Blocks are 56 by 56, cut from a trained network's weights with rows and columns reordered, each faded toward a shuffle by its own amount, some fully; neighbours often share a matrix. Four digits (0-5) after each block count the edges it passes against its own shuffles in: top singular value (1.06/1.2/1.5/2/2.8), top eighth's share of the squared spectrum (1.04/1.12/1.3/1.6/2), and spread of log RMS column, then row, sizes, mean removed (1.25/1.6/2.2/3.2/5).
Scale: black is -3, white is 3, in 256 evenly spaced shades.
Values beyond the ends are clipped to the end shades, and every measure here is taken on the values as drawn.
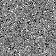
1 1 0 0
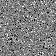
0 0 0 0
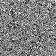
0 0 0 0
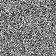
0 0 0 0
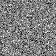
0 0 0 0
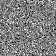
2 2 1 0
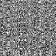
3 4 2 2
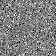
1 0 0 0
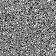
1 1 0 0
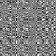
4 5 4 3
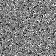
0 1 0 0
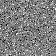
0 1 0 0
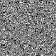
3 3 1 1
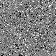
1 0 0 0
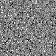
2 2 0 0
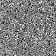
2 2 0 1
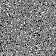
0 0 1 0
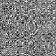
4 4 2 2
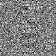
3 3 2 1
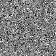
2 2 0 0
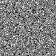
2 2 0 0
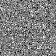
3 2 1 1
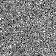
1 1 0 0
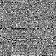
3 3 1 2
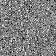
1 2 0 0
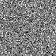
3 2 0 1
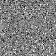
1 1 0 0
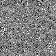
2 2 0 0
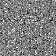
2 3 1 1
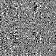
2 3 2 1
